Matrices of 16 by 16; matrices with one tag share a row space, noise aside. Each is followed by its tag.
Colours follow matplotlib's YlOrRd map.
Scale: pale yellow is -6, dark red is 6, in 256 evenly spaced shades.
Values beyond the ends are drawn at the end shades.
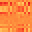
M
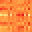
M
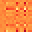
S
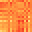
M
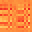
M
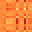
S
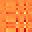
S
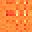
S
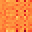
S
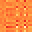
S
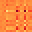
S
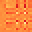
S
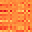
M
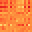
M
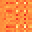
S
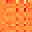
S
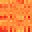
M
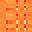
S
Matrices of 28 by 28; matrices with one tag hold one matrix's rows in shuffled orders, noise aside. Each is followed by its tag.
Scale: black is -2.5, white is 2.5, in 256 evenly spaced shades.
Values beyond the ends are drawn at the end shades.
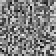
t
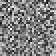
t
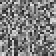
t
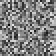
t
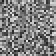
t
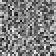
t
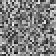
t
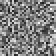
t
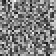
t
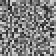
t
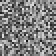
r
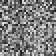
r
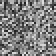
r
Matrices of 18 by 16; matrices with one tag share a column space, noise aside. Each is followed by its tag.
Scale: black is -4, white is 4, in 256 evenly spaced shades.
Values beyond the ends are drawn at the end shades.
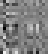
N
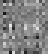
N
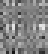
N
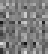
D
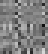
N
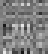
N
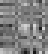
N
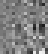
N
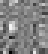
N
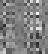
N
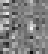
N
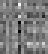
D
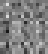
D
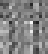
D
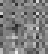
N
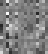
N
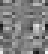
N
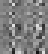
N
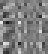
D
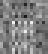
D
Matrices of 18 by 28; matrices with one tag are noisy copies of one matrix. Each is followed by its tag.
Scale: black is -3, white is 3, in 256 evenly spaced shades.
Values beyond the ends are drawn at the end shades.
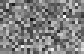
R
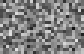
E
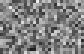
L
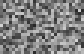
E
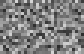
E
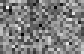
R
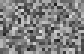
L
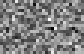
E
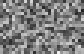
E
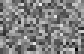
L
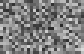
R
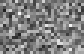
E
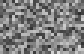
E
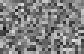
L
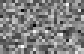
E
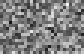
E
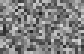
L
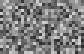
L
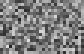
L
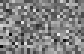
R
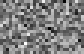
E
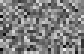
L
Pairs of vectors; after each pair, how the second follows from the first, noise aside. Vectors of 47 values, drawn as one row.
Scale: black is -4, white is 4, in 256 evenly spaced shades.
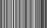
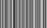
sign-scrambled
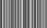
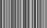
copied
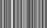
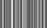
copied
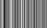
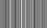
partly zeroed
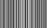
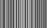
copied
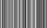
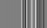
partly zeroed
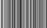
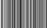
copied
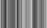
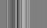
partly zeroed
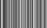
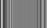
partly zeroed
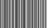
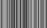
sign-scrambled
